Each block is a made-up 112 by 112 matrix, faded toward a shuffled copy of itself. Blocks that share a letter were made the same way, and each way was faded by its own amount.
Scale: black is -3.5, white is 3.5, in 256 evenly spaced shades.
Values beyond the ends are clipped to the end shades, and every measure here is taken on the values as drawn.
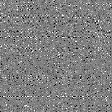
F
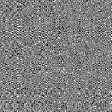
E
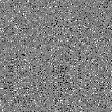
F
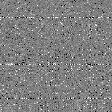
F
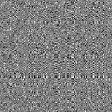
E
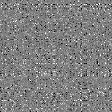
F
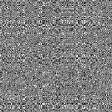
E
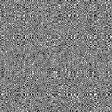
E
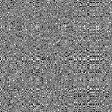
E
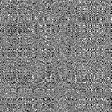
E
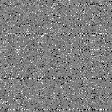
F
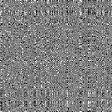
E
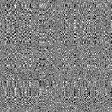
E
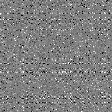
F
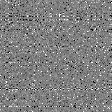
F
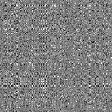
E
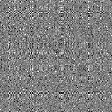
E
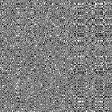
E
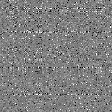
F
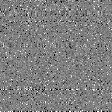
F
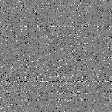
F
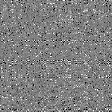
F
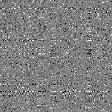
F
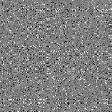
F
